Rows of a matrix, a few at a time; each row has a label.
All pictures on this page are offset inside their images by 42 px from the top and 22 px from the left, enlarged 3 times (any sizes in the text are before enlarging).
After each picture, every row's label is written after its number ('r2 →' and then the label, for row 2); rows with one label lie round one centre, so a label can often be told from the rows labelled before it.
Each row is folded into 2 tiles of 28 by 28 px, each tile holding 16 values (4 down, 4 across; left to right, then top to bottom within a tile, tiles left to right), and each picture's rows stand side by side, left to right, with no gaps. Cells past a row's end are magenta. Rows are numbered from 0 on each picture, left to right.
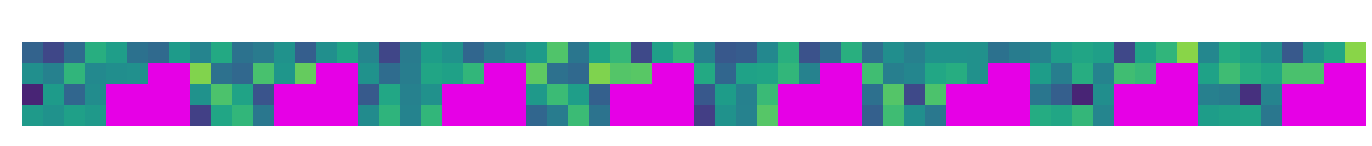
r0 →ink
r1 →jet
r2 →ink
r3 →jet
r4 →ink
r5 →ink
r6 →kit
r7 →kit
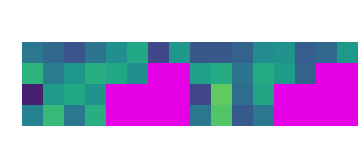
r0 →ink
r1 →ink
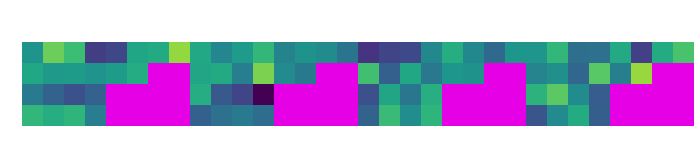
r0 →kit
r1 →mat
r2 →ink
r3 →jet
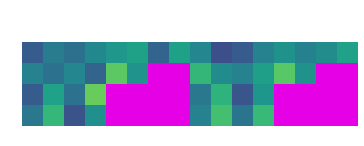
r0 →ink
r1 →ink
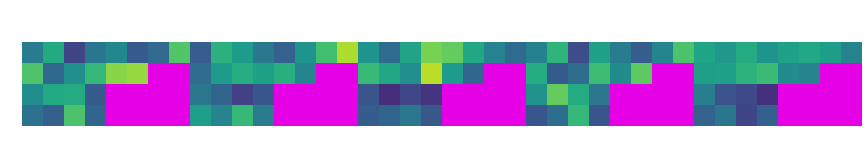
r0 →jet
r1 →kit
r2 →mat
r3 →jet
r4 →mat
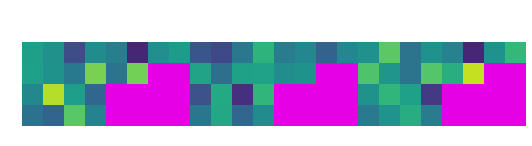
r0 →jet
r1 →ink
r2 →jet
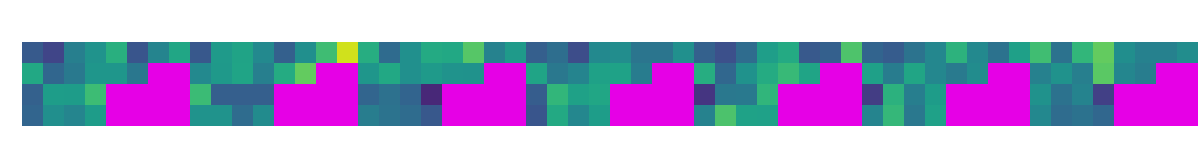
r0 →ink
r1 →kit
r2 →mat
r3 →ink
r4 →ink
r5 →ink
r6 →mat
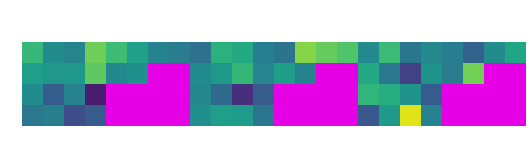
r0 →mat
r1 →kit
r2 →jet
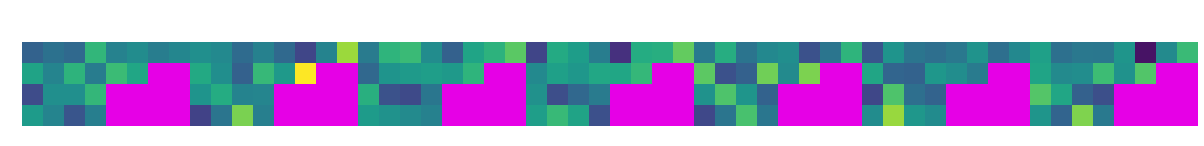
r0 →ink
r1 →jet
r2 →kit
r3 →kit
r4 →jet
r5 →ink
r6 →jet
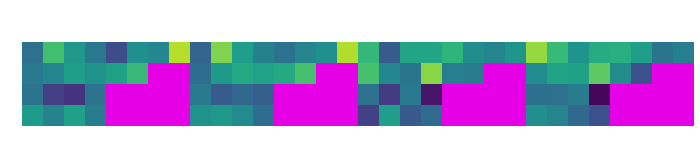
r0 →kit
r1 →kit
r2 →mat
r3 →mat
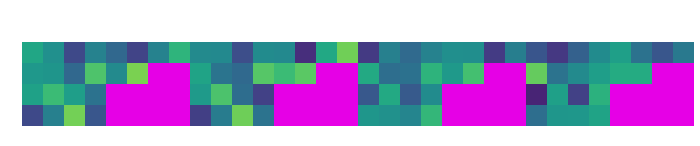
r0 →jet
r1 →jet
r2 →ink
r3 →ink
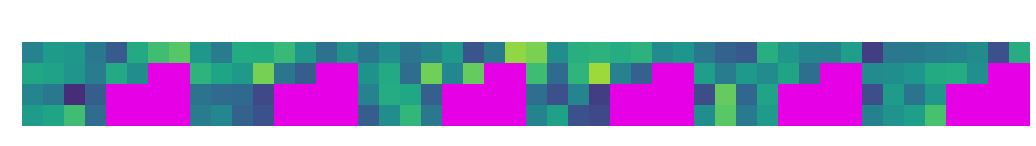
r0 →kit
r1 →mat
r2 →jet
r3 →mat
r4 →ink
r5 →ink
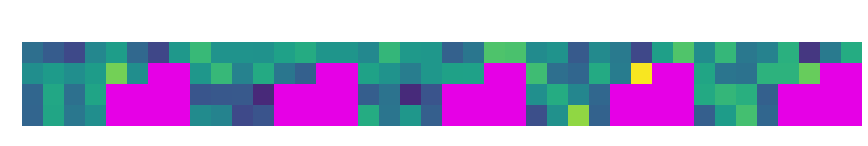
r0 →ink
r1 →mat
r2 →kit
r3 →jet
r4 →jet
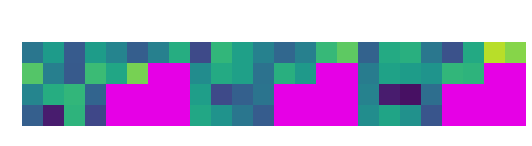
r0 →jet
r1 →kit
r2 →kit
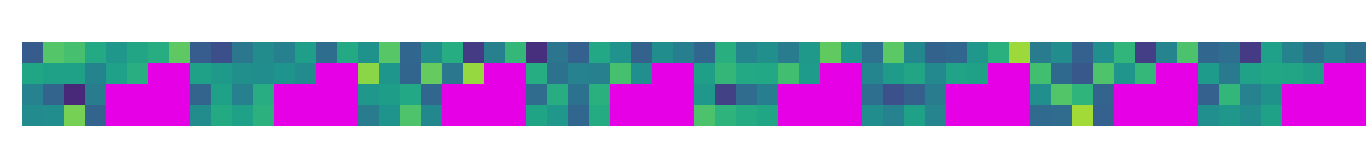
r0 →kit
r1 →ink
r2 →jet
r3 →ink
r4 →kit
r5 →kit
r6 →jet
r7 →ink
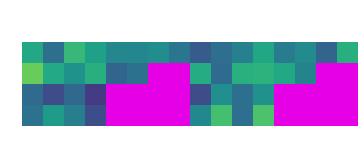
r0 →mat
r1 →ink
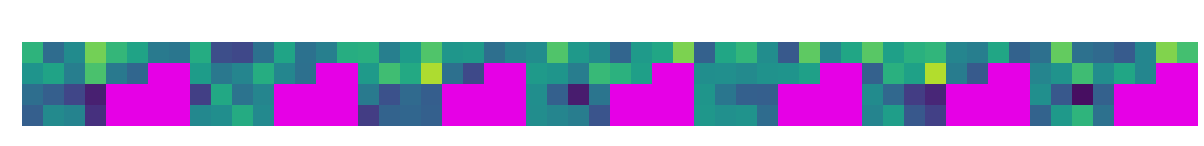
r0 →mat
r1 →ink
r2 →mat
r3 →kit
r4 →kit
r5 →mat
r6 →kit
